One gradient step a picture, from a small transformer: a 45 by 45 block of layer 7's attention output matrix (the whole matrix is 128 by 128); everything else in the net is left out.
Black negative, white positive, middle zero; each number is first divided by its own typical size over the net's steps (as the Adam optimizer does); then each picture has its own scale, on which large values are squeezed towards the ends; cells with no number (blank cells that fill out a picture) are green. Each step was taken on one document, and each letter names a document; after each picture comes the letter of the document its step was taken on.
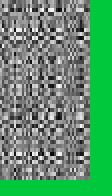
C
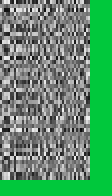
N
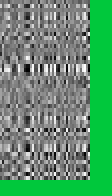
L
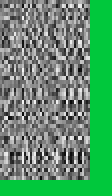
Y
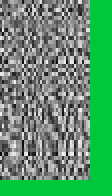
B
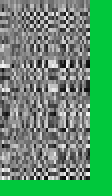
B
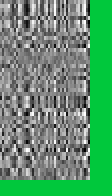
L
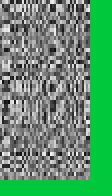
N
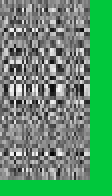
C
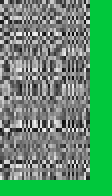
N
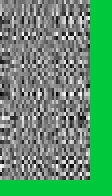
B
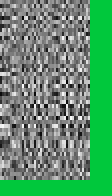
B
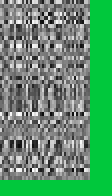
C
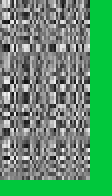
N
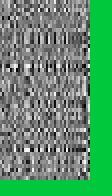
L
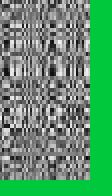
Y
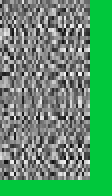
Y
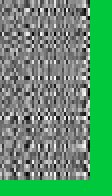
L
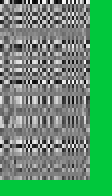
N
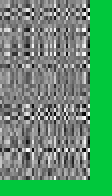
L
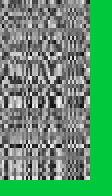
N
